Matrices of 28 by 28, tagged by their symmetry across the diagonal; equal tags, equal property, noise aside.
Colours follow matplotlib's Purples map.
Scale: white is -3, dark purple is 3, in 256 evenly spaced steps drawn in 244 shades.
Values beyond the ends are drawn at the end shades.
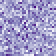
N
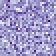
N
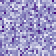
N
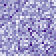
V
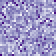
V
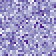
V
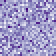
V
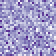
N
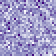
N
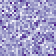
V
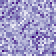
V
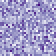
N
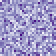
V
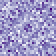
V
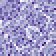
V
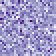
V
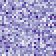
N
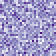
V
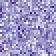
N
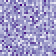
N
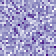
V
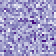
N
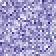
V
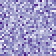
N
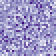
V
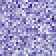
N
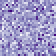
N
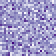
N
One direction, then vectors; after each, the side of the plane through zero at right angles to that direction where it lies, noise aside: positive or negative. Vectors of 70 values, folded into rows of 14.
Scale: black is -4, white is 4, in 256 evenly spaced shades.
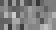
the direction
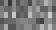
positive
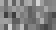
negative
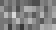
positive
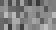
positive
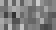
negative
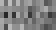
negative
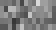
negative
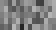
positive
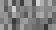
negative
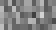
negative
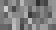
positive
